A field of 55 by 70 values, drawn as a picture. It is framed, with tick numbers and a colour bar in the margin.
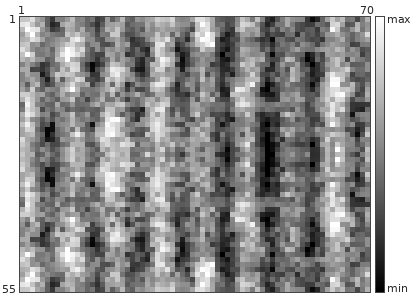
Stripes: upright, repeating 8 times. Seam: none. Histogram: bell-shaped. Odd rows or columns: none. Mirror symmetry: top to bottom.
